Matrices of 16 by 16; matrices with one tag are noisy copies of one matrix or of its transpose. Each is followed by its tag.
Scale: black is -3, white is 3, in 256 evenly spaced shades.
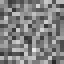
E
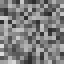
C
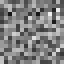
E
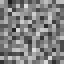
E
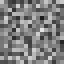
E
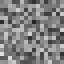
C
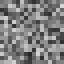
C
